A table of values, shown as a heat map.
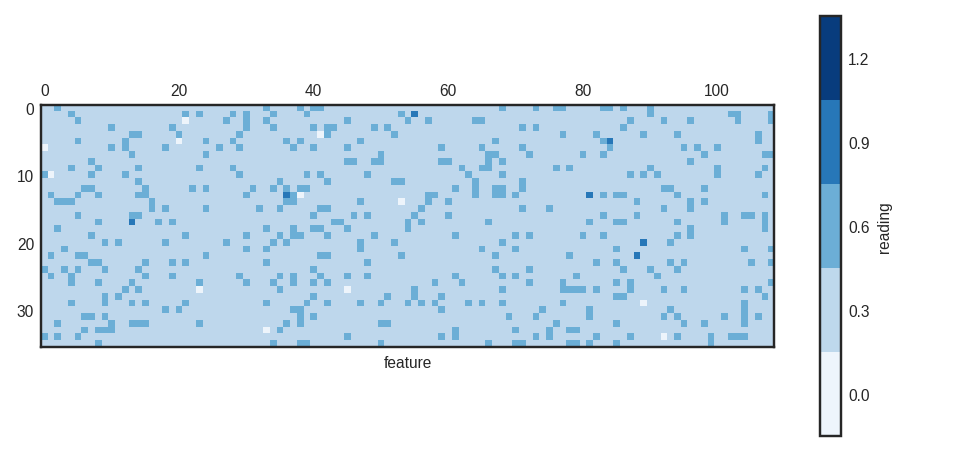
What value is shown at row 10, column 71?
0.3
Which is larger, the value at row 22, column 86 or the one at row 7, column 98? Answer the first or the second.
the second
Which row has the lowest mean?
11
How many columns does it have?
109
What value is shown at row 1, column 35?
0.3
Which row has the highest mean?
13
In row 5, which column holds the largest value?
84
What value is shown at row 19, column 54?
0.3
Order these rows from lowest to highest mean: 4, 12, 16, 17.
4, 16, 17, 12
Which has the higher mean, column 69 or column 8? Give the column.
8
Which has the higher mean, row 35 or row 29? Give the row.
29
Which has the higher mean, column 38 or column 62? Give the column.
38
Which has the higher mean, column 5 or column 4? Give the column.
5
